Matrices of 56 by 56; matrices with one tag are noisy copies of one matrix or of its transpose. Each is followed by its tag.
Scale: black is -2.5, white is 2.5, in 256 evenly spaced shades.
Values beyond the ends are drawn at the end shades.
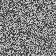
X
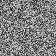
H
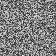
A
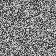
H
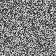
X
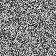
H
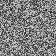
H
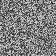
X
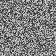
X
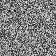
H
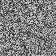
X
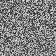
X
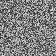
X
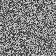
X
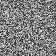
A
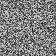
A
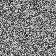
H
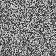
A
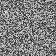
A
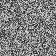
H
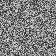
H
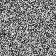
H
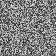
A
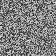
X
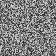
A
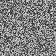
X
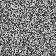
A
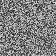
X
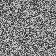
H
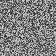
X
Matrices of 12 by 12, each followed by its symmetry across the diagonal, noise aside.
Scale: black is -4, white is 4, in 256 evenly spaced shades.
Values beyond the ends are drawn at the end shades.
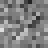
antisymmetric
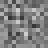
antisymmetric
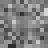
antisymmetric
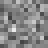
neither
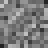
symmetric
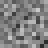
symmetric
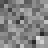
symmetric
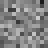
neither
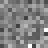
symmetric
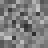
symmetric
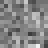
neither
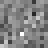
neither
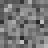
symmetric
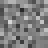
antisymmetric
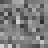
neither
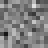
antisymmetric
